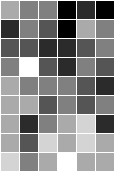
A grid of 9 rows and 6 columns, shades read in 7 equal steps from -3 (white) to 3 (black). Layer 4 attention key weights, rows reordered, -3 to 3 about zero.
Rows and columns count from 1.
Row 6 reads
-1 -1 1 0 1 0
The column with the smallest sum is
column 1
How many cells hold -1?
13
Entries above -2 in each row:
6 6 6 5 6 6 5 4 4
